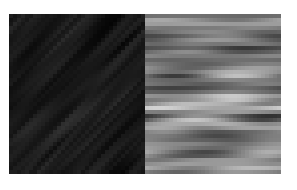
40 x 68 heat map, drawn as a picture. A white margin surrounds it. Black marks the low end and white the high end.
The table splits into one row of 2 panels. Panel 1,1: very low, slanting up to the right, faint in contrast. Panel 1,2: middling, streaked across, strong in contrast.
